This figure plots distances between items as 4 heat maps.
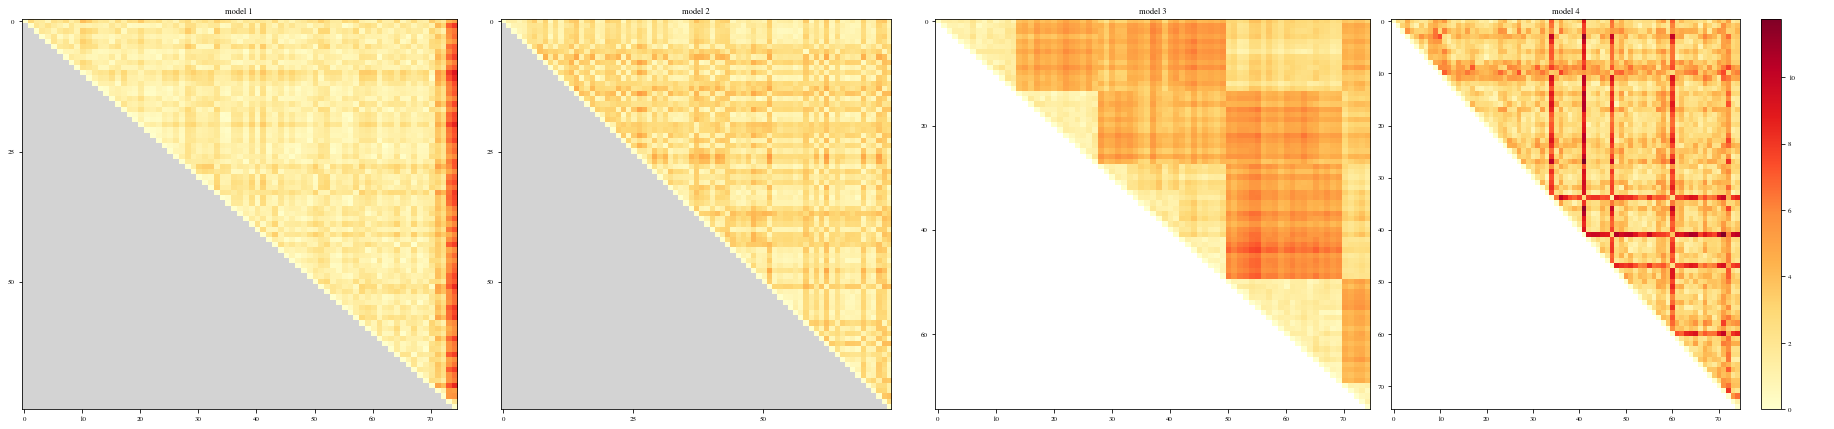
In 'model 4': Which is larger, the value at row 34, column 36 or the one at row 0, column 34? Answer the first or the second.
the first
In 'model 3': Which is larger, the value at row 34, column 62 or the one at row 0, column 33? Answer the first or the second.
the first
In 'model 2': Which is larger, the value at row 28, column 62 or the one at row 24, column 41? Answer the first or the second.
the first
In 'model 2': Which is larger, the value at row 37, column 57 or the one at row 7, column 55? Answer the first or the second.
the first
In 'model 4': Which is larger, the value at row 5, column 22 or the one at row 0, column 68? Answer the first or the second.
the first
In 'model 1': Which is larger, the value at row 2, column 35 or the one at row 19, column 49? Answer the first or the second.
the first
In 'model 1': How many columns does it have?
75
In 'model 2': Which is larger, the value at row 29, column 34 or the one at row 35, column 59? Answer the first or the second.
the first
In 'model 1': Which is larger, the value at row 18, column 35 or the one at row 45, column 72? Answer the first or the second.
the second
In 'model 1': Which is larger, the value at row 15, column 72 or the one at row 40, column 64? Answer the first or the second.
the first
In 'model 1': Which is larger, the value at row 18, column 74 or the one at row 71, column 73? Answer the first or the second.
the first
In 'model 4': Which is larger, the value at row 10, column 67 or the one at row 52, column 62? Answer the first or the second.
the first
